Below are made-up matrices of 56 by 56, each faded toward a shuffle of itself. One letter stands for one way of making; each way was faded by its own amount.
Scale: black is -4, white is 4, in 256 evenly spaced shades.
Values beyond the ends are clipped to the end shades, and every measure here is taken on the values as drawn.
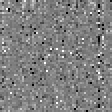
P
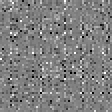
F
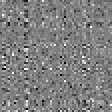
F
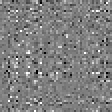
F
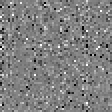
P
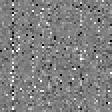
P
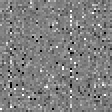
P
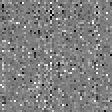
P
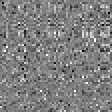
F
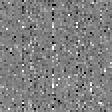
P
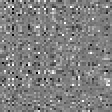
F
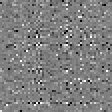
F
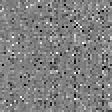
P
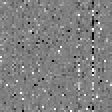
P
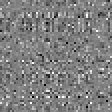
F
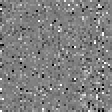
P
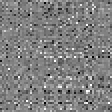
F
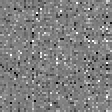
P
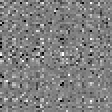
F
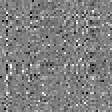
F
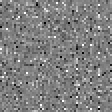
P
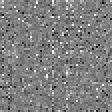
P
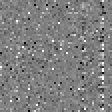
P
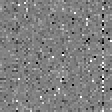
P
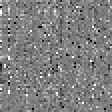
P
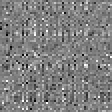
F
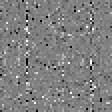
P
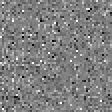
P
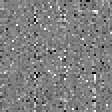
P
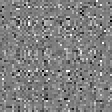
F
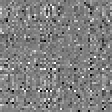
F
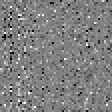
P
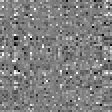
F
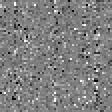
P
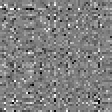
F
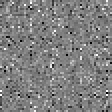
P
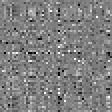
F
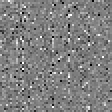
P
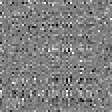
F
